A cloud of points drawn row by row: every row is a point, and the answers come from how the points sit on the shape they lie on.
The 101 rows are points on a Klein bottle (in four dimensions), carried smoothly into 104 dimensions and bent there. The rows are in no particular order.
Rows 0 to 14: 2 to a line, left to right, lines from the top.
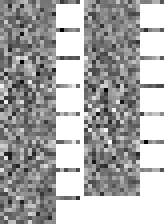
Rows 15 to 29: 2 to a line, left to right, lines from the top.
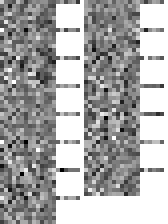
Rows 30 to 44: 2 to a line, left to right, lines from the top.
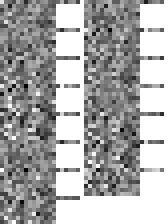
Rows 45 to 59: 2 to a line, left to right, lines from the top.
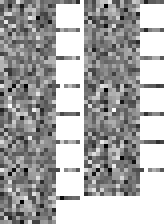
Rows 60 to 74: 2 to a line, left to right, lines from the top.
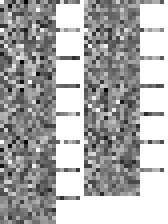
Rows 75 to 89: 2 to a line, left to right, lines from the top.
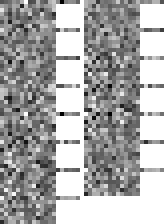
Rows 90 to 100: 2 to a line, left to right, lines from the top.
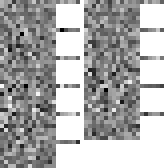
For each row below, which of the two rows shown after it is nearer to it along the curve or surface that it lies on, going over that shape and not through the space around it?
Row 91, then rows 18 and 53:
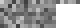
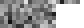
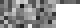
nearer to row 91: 18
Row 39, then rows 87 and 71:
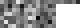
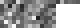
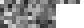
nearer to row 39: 71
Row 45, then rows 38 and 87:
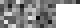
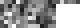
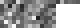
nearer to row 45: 38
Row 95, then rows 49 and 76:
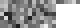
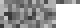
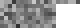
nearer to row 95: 76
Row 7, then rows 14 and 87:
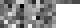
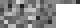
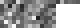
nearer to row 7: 87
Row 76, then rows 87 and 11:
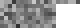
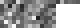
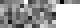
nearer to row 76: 11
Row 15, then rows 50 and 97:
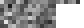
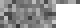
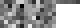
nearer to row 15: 97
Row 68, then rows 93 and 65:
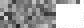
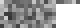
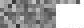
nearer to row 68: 65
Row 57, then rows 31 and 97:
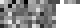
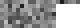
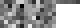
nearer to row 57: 97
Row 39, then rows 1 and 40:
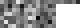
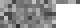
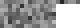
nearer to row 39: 40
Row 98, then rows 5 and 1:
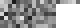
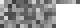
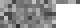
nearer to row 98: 1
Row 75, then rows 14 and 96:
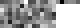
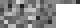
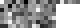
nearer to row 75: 14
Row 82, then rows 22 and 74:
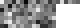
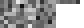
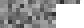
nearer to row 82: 22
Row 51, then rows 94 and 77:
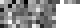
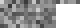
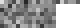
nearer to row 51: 77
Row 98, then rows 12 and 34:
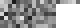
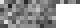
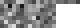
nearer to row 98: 12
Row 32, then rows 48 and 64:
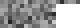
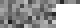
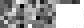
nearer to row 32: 48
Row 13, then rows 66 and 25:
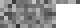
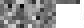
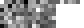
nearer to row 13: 25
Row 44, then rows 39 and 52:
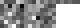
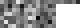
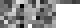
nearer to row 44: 52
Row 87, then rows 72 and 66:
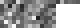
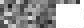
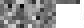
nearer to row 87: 66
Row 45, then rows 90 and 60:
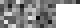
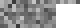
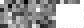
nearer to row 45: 60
